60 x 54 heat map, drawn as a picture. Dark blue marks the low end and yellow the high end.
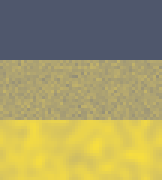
It is made of 3 by 1 panels. Panel 1,1: low, flat. Panel 2,1: high, fine-grained, faint in contrast. Panel 3,1: very high, blotchy, faint in contrast.
